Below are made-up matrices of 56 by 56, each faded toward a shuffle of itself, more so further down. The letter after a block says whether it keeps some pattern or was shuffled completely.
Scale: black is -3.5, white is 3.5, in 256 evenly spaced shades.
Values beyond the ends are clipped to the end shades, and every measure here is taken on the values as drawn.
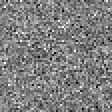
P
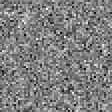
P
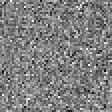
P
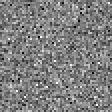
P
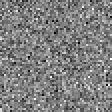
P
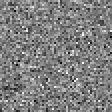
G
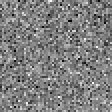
G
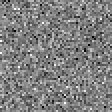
P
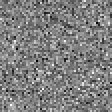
G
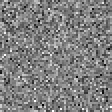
P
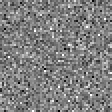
P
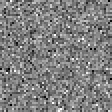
P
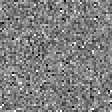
G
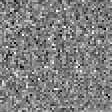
G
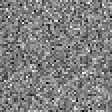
P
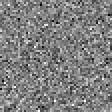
G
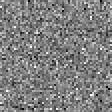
G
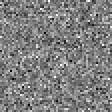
P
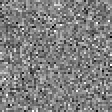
P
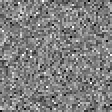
P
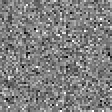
P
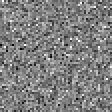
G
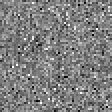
G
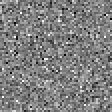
P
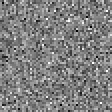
P
